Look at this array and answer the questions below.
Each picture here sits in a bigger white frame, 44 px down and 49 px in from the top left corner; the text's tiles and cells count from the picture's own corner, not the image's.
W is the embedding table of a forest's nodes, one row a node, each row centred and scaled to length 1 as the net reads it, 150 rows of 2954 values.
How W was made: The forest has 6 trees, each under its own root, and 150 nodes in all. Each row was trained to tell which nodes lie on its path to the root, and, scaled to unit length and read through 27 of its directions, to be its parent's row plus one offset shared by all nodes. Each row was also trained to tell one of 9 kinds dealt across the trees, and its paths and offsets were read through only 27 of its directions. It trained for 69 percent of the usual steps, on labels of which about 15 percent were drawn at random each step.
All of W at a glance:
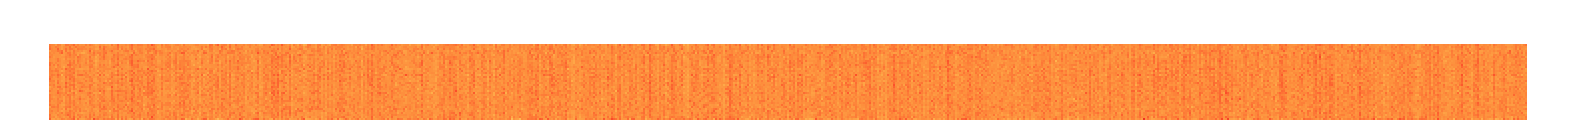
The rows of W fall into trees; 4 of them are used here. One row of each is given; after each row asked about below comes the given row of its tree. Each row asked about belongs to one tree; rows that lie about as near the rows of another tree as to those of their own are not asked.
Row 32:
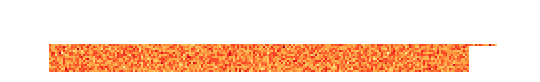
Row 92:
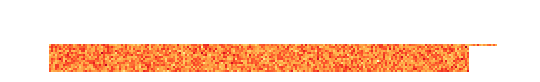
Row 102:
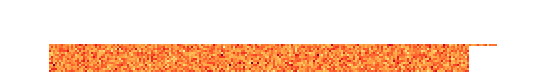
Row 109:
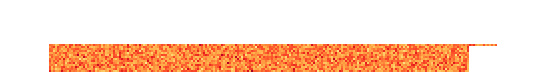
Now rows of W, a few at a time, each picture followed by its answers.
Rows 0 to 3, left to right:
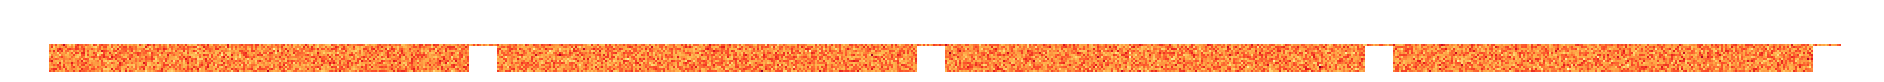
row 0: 102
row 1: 109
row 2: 109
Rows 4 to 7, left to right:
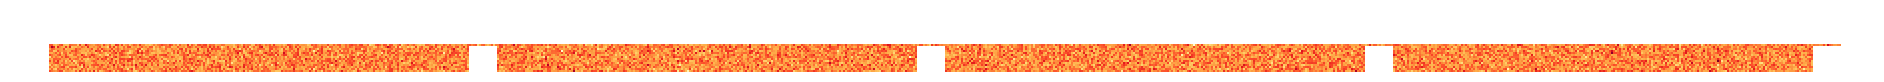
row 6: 92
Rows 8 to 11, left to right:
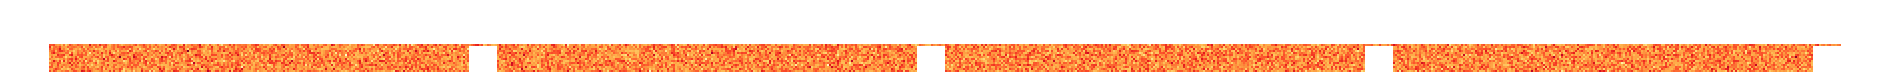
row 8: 32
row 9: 109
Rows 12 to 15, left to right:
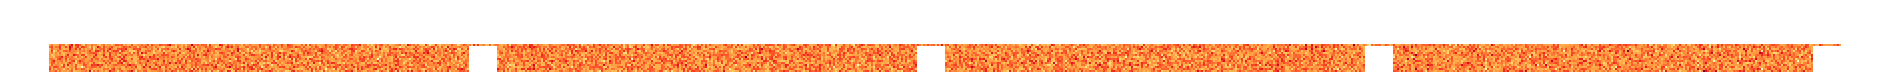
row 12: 92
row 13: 92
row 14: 32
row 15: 32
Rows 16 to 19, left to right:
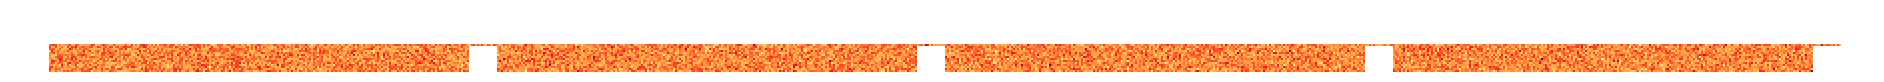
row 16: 92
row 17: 92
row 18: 92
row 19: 92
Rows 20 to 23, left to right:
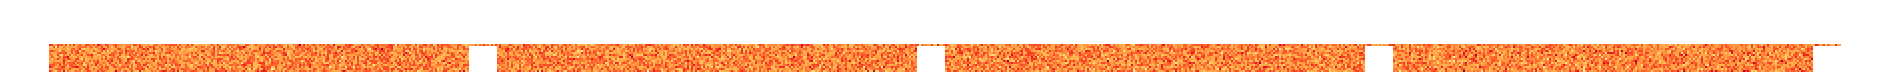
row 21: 102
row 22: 109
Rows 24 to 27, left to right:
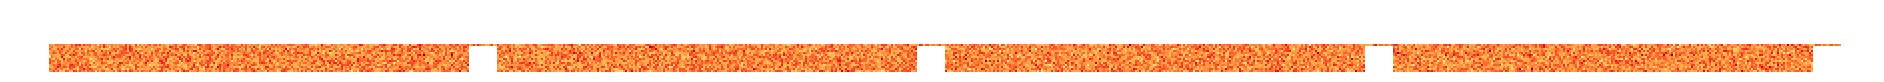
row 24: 32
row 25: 109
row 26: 102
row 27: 109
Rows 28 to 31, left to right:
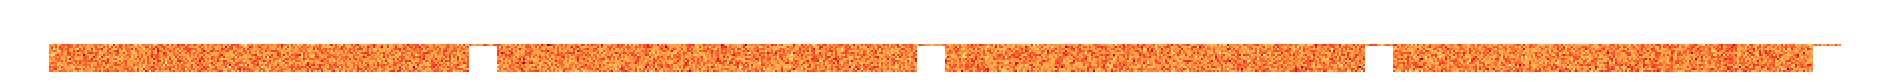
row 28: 92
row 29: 109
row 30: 32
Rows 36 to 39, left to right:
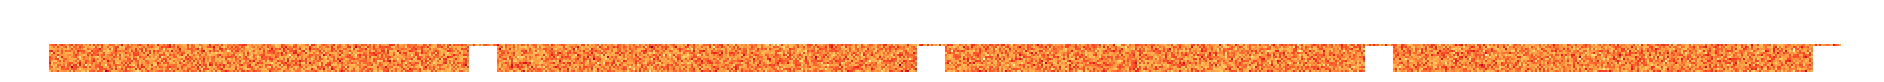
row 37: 109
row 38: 102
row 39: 109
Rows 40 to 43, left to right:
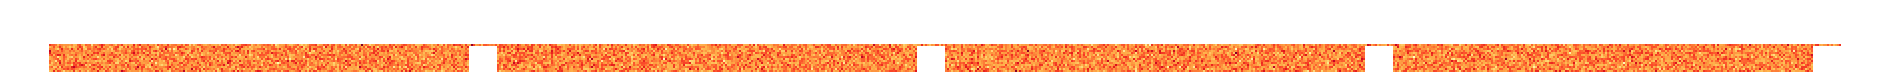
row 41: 92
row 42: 109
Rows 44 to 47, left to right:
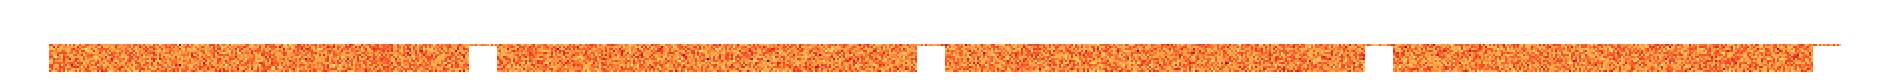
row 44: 109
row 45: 92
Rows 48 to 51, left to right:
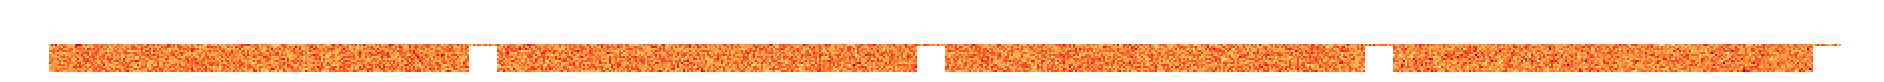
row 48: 102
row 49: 102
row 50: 92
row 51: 32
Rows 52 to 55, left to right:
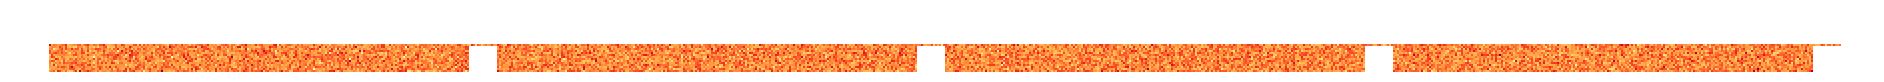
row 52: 109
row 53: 109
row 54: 109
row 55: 102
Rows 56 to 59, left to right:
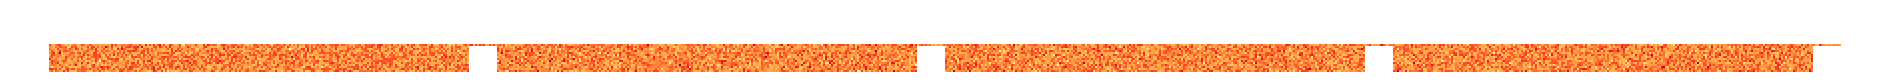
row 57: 102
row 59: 32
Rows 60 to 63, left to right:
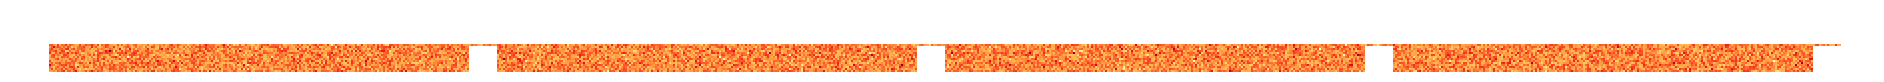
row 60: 109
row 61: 109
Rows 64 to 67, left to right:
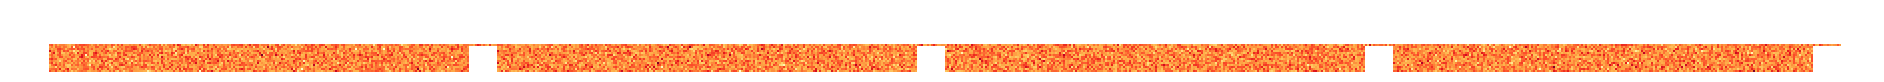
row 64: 102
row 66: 92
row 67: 32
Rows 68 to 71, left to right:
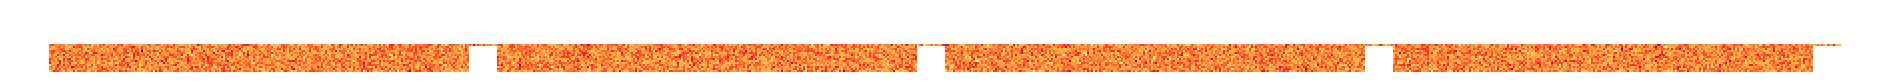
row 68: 32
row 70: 109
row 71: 102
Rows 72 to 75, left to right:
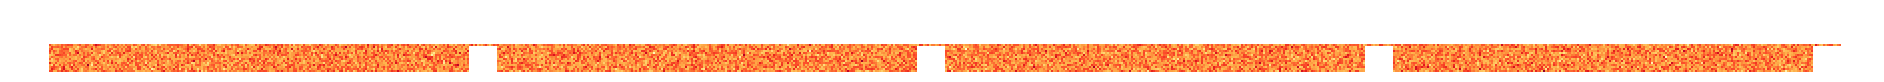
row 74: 109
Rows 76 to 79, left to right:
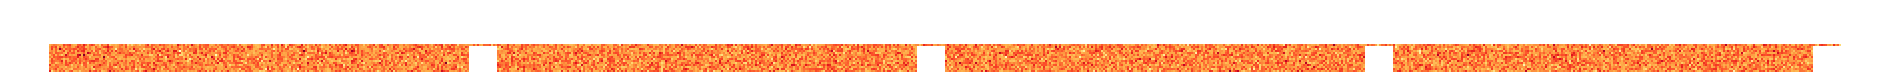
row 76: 92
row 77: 32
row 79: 32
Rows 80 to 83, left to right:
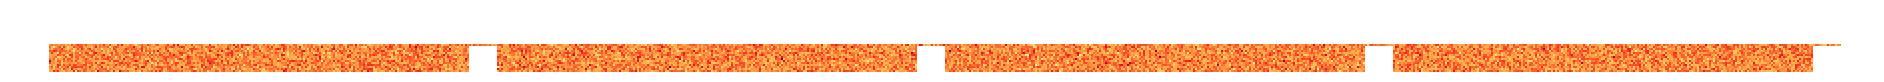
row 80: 32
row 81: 109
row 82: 32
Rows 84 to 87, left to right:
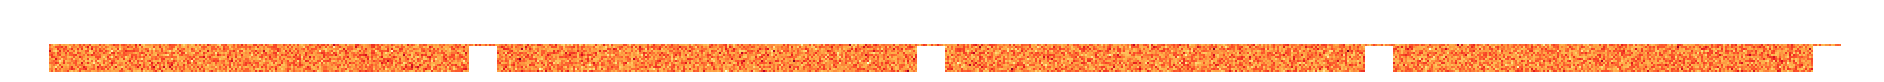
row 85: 32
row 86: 102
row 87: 109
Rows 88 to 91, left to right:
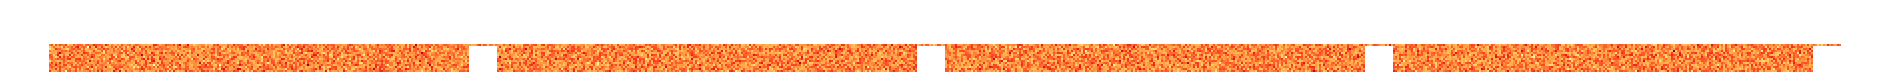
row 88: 102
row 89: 102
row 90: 92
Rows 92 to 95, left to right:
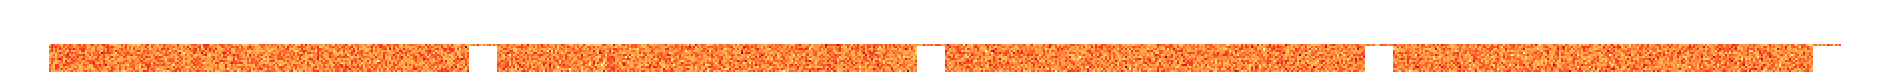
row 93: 32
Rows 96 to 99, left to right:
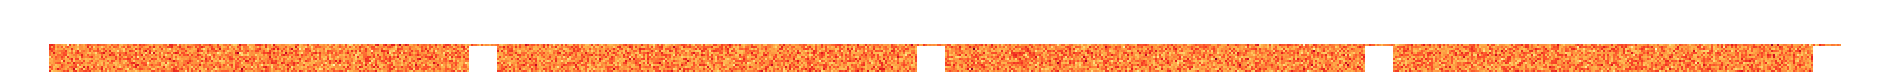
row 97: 32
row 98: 32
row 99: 32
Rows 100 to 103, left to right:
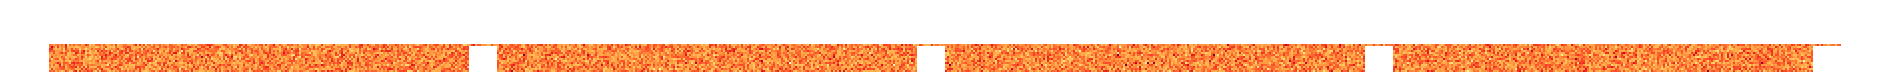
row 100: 109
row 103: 92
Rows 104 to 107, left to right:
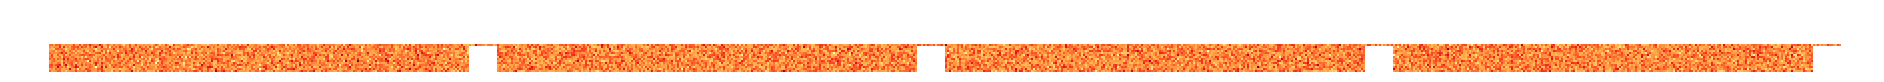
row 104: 32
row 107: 92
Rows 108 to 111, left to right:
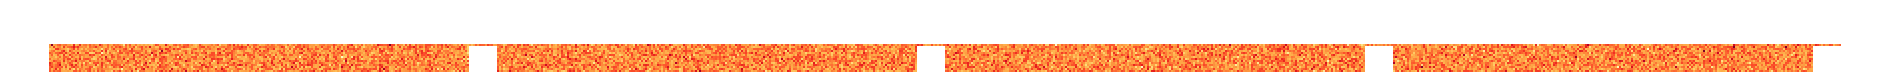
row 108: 32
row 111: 109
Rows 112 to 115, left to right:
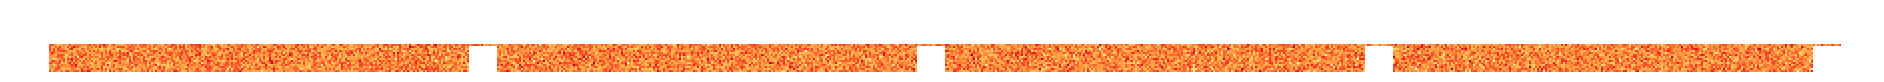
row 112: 32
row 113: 32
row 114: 109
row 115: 92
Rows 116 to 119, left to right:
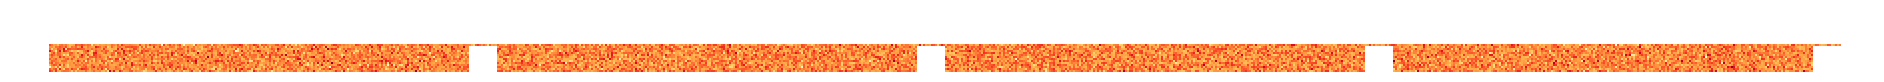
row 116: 102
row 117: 109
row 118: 92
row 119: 109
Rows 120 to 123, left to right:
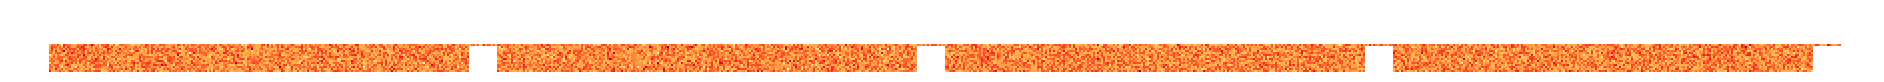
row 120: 92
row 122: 92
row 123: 109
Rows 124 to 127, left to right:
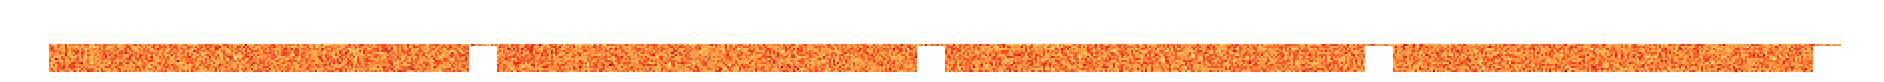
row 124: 109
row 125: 92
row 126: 32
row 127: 92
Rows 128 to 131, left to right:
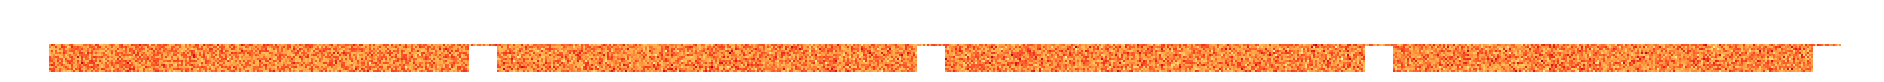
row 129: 109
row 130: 32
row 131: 32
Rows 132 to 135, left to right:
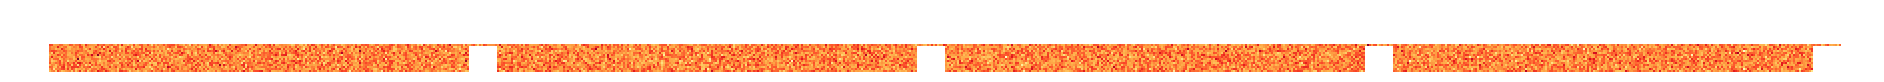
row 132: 109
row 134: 109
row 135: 109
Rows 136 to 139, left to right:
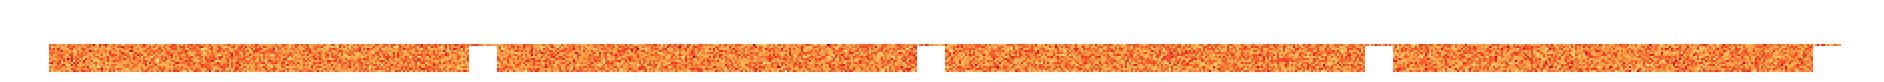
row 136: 32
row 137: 92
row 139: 102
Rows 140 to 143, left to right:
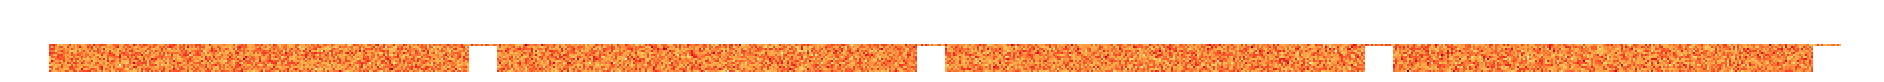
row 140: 109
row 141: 102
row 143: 92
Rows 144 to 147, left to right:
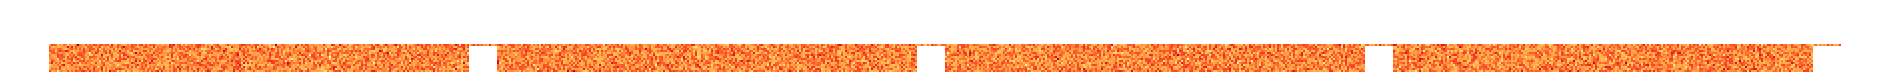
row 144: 102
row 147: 109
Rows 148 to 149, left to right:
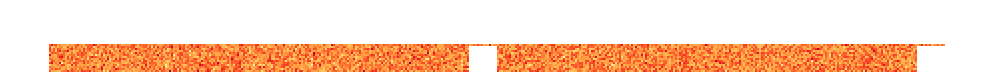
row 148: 102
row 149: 92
